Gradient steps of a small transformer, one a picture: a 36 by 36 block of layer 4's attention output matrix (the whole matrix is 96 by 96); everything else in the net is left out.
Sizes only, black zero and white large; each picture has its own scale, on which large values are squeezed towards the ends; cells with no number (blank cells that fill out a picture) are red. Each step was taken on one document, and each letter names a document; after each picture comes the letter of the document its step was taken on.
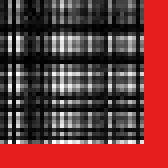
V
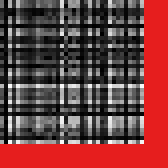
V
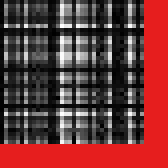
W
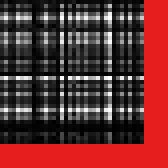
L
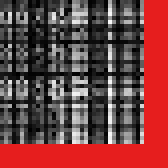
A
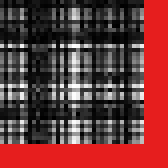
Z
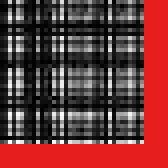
V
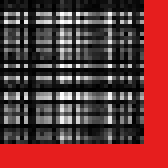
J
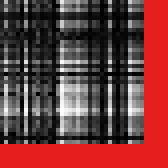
W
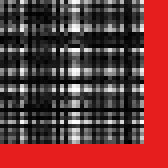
Z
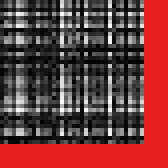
L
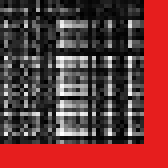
W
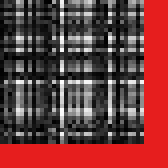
L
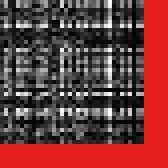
L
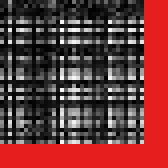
A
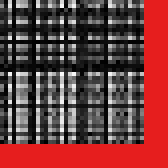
V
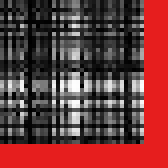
Z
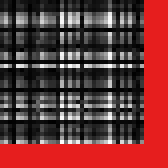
J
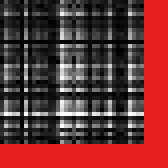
W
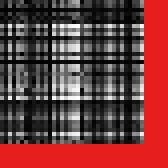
Z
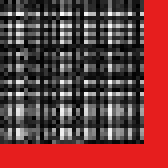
L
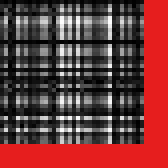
J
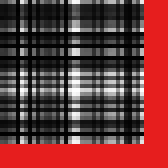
Z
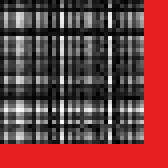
L
